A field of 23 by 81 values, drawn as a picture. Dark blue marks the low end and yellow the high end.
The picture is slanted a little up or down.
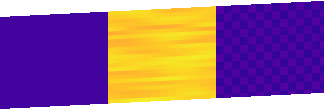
It is made of 1 by 3 panels. Panel 1,1: very low, flat. Panel 1,2: very high, streaked across, faint in contrast. Panel 1,3: very low, checkered, faint in contrast.
